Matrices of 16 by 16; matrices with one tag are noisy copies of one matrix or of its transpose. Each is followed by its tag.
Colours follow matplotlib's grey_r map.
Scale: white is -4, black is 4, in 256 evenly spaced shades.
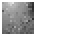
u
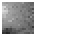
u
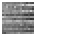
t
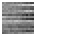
t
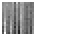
t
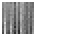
t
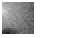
u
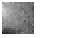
u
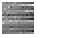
t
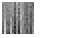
t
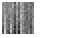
t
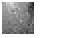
u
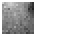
u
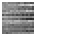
t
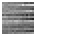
t
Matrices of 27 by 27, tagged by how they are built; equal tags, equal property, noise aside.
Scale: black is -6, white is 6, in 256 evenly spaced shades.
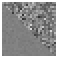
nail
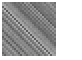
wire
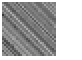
wire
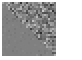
nail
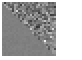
nail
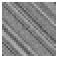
wire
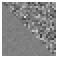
nail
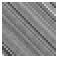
wire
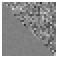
nail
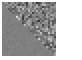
nail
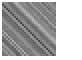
wire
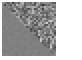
nail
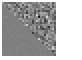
nail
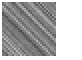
wire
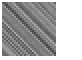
wire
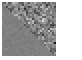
nail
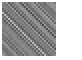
wire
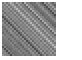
wire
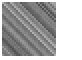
wire
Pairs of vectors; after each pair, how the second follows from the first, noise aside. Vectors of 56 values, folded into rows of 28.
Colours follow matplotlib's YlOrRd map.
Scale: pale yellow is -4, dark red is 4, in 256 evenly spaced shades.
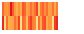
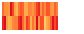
sign-scrambled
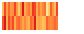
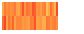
shrunk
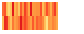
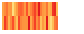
reversed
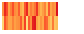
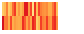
reversed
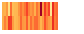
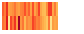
reversed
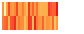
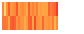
shrunk
